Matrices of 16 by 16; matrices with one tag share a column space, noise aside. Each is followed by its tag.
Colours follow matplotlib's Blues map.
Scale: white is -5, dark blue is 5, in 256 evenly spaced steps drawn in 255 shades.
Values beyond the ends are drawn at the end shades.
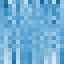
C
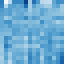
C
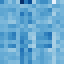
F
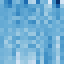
C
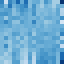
C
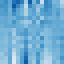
C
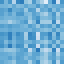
F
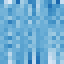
C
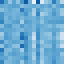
F
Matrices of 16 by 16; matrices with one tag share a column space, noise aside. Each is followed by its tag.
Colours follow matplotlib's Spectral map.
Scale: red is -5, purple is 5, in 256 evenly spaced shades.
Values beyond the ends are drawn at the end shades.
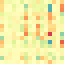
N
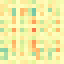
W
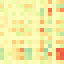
W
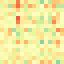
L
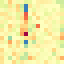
N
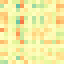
L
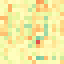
N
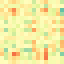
W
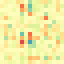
N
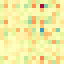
L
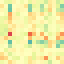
N
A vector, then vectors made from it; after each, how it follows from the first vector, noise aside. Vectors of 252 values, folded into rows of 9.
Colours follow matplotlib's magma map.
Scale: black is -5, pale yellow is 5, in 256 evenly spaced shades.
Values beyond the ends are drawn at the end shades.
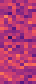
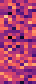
scaled up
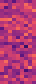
reversed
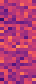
wrapped around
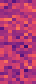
reversed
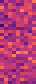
wrapped around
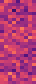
wrapped around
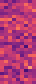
reversed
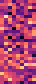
scaled up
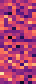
scaled up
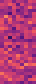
copied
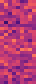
wrapped around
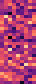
scaled up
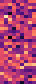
scaled up
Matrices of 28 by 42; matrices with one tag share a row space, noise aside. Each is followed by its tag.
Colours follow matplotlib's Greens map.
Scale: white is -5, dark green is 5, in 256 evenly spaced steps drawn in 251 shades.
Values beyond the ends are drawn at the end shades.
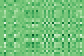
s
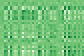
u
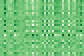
s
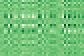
u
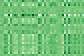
u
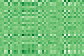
u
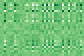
s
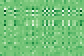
s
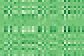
u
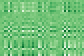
u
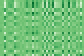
s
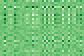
s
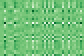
s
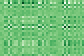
u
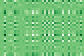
s
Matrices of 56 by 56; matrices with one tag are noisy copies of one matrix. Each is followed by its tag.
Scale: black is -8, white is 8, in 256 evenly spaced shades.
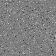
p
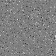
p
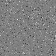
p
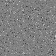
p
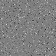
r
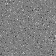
p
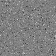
p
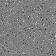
p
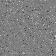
p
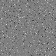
r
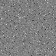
r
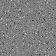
r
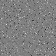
r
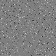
r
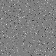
r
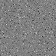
r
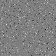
r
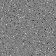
r
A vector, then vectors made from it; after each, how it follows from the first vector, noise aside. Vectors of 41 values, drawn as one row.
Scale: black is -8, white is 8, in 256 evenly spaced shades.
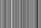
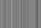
shrunk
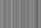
shrunk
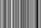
scaled up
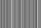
sign-scrambled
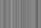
shrunk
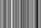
scaled up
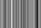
scaled up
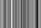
scaled up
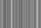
sign-scrambled
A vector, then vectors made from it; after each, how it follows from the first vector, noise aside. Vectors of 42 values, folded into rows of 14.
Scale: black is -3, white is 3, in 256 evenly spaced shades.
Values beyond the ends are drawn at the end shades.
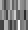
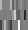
partly zeroed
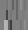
partly zeroed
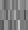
shrunk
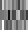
wrapped around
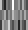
wrapped around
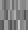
shrunk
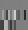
partly zeroed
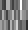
wrapped around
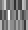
wrapped around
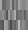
shrunk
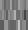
shrunk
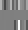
partly zeroed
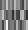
wrapped around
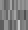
shrunk
